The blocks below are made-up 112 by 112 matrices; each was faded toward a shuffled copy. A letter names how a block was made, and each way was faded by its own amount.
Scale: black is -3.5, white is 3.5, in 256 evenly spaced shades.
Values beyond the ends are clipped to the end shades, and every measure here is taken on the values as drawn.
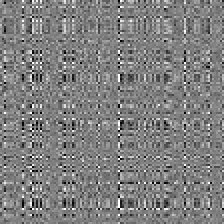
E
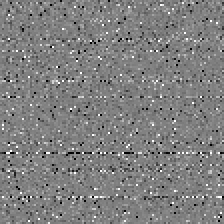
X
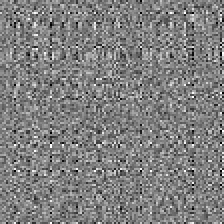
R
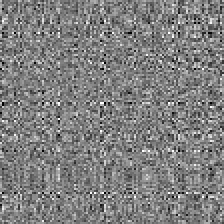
R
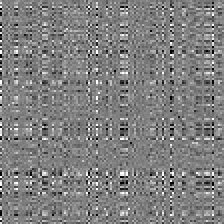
E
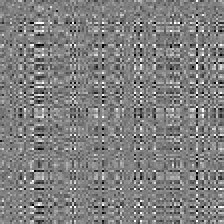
E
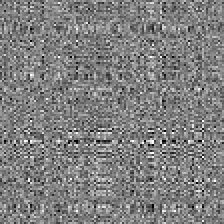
R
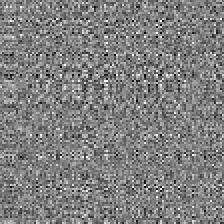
R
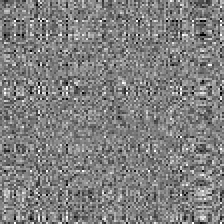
R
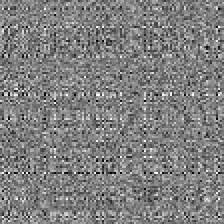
R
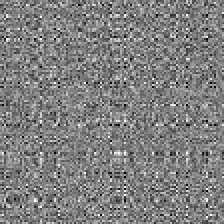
R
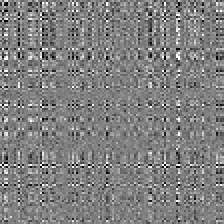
E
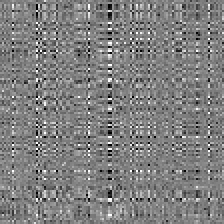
E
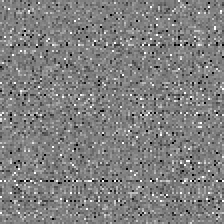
X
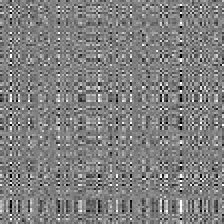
E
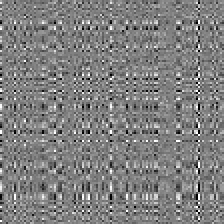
E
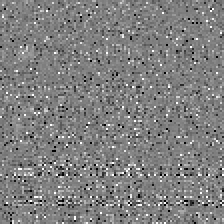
X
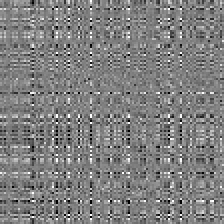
E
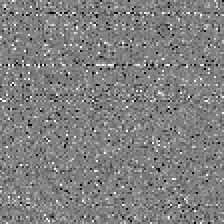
X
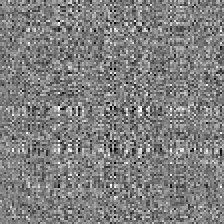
R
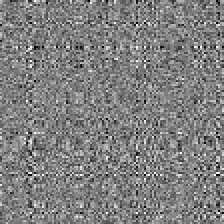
R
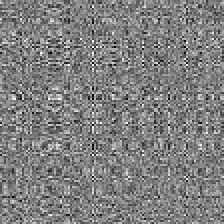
R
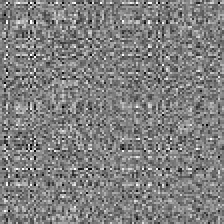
R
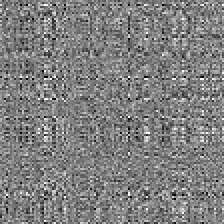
R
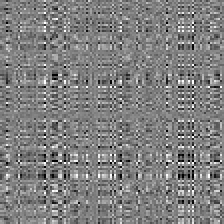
E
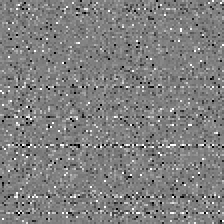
X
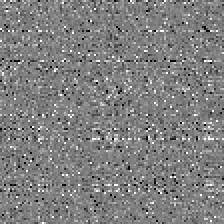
X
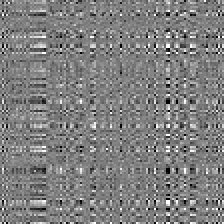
E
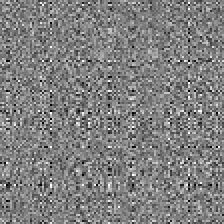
R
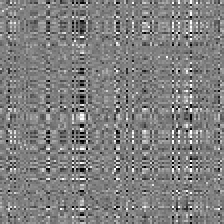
E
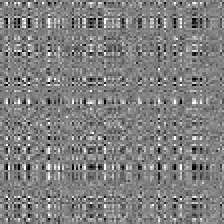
E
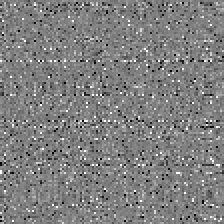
X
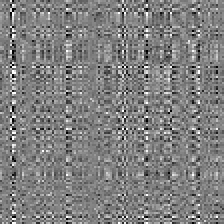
E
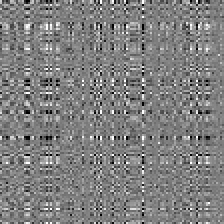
E
